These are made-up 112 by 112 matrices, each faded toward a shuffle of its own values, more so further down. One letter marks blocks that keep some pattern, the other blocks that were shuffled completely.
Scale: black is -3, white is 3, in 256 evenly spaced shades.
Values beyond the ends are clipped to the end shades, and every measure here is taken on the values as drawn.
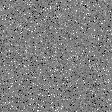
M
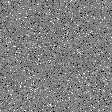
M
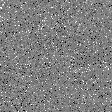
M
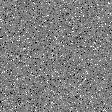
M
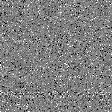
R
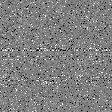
R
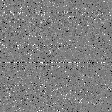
R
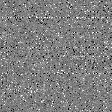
R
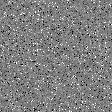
M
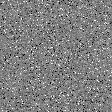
M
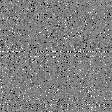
R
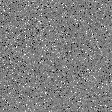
M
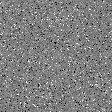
M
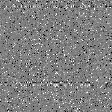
R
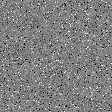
M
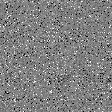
R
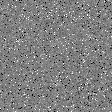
M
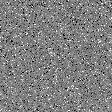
M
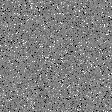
M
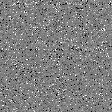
R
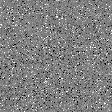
R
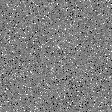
M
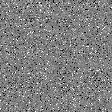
R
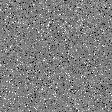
M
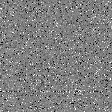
R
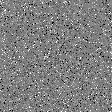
M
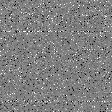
R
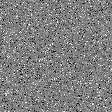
M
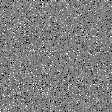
R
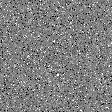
M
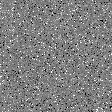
M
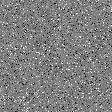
M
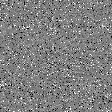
R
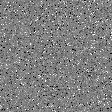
M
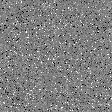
M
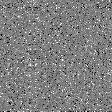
R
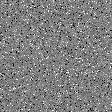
M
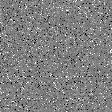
R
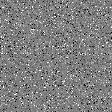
R
